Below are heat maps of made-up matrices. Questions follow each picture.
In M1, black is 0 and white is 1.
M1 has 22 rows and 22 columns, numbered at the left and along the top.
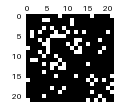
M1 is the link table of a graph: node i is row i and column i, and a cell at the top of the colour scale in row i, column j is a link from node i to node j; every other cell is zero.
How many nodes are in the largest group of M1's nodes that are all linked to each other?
3
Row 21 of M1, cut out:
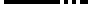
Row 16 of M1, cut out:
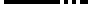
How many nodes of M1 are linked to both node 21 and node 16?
4
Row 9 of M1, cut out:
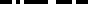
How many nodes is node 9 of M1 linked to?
5
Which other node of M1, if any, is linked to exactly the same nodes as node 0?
node 19
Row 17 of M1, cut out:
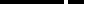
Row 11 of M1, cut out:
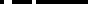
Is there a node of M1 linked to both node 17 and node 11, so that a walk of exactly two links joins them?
no
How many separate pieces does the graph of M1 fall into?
1
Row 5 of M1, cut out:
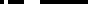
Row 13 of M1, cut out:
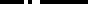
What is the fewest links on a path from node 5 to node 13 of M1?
2
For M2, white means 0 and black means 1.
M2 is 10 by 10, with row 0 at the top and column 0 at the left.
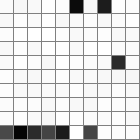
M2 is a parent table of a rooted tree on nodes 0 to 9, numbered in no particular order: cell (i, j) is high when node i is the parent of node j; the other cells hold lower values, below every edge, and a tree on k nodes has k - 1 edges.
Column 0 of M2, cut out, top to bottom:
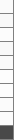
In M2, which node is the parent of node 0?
9
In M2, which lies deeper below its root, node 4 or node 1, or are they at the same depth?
the same depth
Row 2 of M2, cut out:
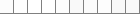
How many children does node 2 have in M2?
0
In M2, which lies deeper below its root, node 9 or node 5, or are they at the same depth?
node 5
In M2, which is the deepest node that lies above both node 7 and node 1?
9
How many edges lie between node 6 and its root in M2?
1
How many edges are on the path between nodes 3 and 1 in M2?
2
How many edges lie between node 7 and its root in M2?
2
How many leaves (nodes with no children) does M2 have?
7
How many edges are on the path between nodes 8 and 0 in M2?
3
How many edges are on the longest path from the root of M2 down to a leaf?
2
